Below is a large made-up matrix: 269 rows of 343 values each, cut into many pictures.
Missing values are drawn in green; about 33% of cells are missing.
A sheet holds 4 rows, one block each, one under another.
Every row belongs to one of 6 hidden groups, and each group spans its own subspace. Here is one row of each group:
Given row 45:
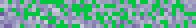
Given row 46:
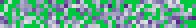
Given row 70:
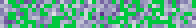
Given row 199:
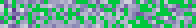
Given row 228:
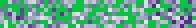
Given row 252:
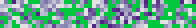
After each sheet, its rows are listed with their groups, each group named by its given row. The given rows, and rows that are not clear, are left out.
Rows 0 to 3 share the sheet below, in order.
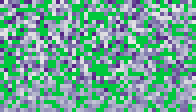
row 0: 70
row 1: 45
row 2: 45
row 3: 199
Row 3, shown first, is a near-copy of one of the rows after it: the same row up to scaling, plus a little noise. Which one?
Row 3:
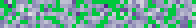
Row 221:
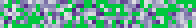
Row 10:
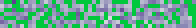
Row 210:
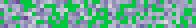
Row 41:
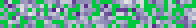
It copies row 41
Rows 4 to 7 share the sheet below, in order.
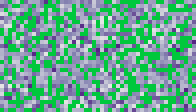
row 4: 45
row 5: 46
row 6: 70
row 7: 199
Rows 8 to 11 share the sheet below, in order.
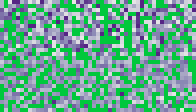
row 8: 70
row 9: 199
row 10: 199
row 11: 228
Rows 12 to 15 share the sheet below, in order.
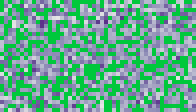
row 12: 228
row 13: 46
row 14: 46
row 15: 45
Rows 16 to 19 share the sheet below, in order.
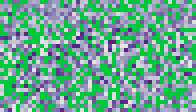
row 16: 45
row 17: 228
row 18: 252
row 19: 228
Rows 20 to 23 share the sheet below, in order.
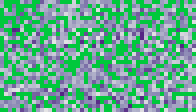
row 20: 70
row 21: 70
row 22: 46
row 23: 46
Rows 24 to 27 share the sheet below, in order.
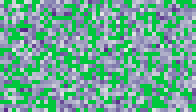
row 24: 70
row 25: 228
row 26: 45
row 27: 199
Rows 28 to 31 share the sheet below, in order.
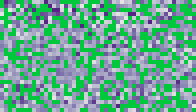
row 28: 45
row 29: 228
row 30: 252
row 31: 70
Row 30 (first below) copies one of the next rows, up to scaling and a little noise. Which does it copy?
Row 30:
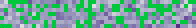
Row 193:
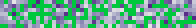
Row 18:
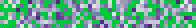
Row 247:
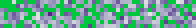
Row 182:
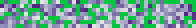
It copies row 18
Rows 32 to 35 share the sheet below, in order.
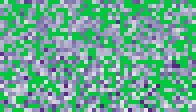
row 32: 70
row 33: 252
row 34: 70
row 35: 252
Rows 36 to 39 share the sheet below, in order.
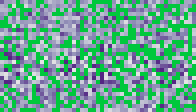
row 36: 228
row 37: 45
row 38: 45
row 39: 252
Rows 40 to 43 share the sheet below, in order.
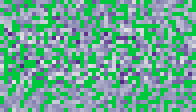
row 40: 228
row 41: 199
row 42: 228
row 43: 228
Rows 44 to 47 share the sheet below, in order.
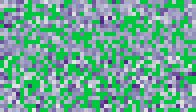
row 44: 45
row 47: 70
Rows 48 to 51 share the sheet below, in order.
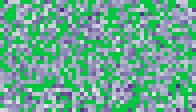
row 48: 46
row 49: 70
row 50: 70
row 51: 252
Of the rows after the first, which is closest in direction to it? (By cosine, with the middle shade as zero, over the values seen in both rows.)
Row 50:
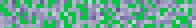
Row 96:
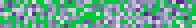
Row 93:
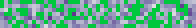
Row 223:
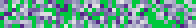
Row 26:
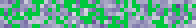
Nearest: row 96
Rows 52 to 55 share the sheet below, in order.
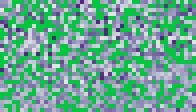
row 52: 228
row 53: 199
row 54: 45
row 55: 252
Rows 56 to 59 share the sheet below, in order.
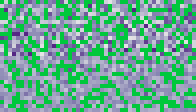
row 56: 252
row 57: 228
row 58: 252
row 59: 199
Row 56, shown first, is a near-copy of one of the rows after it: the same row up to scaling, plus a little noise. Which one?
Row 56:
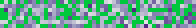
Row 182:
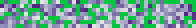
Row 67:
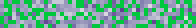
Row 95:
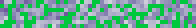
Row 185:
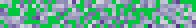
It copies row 95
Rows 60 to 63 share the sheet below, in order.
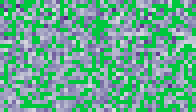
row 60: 46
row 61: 46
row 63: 70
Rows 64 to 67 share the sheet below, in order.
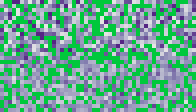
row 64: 70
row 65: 199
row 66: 228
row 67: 252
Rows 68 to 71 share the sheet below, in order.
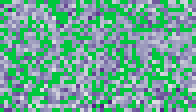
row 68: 46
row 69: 70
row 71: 45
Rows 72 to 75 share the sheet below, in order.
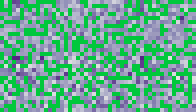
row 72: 70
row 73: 45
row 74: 70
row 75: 45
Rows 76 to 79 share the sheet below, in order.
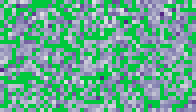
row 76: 228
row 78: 45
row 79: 46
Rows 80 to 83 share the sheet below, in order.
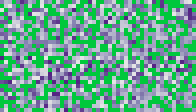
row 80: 46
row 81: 45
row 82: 199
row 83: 45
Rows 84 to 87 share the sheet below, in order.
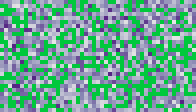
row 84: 228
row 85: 70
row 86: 199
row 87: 70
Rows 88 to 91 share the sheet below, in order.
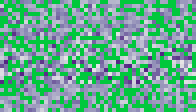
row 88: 252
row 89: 228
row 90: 46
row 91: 228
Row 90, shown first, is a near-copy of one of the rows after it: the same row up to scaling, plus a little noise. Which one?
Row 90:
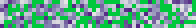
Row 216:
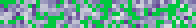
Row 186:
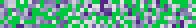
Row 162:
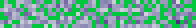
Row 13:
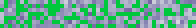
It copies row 13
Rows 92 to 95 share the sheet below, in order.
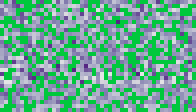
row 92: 70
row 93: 46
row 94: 45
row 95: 252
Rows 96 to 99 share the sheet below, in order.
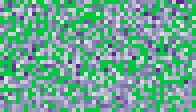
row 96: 46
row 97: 199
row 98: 199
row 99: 45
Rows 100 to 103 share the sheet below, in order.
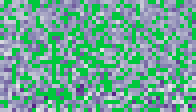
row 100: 70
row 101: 45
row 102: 45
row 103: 199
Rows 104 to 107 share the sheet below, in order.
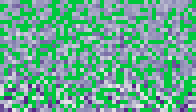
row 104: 228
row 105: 228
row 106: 70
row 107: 199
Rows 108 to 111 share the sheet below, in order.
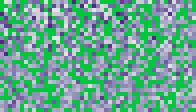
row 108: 45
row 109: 45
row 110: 228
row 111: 70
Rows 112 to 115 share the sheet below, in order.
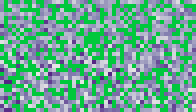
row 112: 252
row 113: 45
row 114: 45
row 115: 45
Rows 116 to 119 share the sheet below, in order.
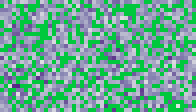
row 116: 228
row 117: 70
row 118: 70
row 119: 70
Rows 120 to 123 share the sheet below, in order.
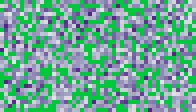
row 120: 228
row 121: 199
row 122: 228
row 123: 70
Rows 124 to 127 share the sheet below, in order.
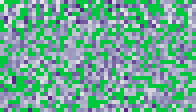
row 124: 252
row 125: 70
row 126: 228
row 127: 252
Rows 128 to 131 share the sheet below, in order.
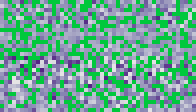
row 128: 228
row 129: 199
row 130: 228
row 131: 70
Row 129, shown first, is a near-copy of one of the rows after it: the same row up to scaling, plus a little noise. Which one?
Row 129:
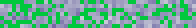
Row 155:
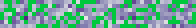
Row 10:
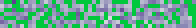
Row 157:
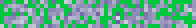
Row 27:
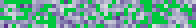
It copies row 10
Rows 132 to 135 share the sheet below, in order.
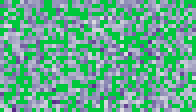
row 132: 45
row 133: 252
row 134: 70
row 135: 228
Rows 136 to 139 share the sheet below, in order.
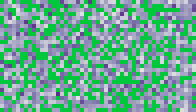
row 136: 70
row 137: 228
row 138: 46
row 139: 199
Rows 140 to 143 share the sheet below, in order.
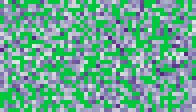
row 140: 70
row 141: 46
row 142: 70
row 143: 70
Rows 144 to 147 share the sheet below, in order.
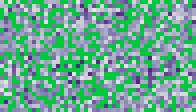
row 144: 45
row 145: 252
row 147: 46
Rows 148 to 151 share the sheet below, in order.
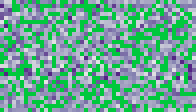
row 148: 46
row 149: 70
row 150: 46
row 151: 70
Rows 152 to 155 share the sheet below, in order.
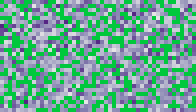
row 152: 252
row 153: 46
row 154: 70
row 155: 199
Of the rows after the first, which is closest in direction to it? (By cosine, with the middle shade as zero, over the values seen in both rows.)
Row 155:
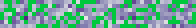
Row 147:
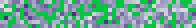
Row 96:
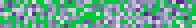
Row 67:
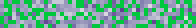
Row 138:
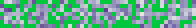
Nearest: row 138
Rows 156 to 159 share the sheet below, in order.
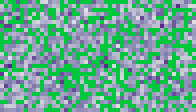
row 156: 45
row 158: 46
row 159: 70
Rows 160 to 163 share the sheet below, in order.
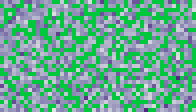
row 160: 70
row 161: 252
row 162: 46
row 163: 252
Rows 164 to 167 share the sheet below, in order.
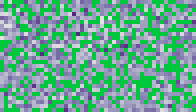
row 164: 45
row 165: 228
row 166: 252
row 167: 228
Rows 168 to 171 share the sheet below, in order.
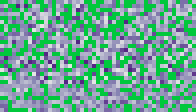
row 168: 228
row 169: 46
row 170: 45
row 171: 228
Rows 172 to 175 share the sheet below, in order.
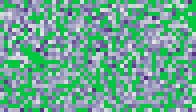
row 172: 46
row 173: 70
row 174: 228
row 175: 252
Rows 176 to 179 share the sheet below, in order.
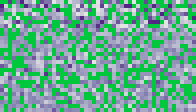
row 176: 199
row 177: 199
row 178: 252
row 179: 199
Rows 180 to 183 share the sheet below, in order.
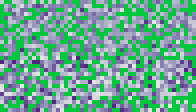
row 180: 252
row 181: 46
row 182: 252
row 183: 46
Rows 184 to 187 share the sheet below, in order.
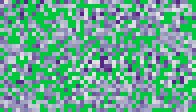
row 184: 70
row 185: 252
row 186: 46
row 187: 45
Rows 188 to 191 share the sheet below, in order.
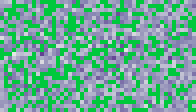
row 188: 45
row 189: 228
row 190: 70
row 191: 228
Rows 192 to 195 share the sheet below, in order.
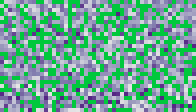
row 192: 45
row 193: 252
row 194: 199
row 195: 199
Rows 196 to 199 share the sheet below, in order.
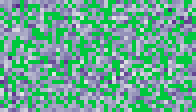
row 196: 228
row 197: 70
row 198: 199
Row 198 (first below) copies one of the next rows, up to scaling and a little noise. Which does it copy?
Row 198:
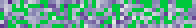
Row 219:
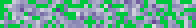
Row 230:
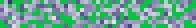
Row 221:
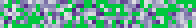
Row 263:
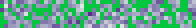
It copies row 230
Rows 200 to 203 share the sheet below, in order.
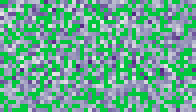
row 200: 45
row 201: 70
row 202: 228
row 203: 252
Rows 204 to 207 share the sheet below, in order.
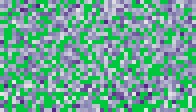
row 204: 228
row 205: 46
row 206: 228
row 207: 252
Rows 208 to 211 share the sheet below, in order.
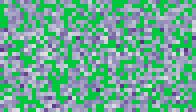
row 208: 70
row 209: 46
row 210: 199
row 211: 46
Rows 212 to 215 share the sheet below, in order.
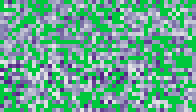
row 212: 199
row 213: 46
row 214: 45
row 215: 45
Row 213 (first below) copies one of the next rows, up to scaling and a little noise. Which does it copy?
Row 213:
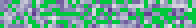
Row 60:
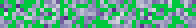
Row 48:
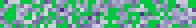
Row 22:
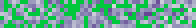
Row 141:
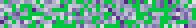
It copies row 22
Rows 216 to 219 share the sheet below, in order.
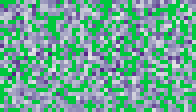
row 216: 46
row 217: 199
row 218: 70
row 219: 199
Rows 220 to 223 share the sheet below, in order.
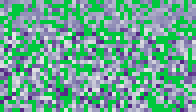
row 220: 45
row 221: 199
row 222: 46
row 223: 46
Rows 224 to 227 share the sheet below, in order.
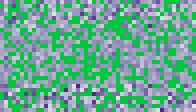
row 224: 70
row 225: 199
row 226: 70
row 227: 45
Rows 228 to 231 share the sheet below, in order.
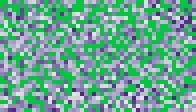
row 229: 252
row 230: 199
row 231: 46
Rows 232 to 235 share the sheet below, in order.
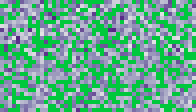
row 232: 228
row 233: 70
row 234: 45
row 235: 228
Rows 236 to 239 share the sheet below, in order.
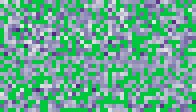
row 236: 252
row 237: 199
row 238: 228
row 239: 252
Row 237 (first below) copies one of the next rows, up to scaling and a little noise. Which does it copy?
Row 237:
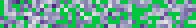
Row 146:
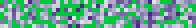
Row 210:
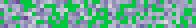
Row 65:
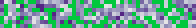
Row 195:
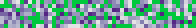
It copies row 210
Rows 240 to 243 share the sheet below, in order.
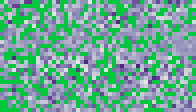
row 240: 70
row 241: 45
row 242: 252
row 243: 228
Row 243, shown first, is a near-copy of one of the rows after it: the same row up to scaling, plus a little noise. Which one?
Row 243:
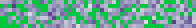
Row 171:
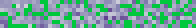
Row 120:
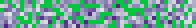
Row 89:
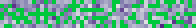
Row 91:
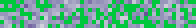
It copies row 89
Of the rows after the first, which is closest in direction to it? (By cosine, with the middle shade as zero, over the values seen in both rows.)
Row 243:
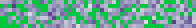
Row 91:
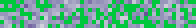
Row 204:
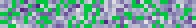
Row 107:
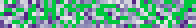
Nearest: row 204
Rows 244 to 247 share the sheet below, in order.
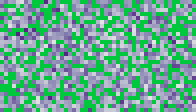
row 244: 45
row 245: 228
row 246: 70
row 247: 252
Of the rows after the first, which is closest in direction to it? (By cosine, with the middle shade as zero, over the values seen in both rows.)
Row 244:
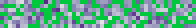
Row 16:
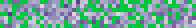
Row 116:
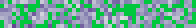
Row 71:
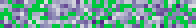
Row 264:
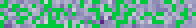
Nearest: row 116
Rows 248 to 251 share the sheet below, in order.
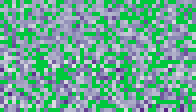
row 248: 228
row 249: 199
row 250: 45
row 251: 46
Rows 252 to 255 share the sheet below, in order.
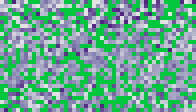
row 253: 228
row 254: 252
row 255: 45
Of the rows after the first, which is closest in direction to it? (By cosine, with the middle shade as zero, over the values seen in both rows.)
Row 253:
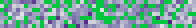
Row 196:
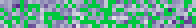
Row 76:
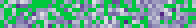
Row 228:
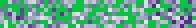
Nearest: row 76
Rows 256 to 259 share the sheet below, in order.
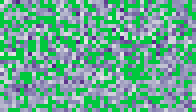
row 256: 199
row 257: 252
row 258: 45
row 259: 228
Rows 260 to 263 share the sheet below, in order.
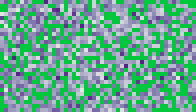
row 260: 45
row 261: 228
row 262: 70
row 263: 199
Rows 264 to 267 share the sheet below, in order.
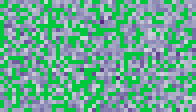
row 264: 45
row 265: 252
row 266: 70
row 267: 252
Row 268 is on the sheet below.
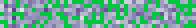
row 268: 199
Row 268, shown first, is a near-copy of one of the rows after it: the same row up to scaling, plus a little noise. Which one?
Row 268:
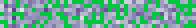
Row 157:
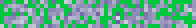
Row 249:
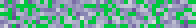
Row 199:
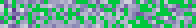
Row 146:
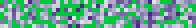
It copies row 199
